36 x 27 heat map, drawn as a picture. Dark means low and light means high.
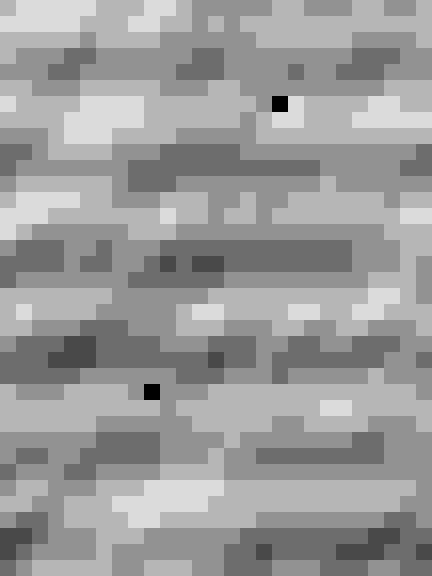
Ninth with the highest average: top left. Stripes: horizontal, repeating 6 times. Lone odd cells: 2, each lower than its neighbours. Average level on the scale: 60%.
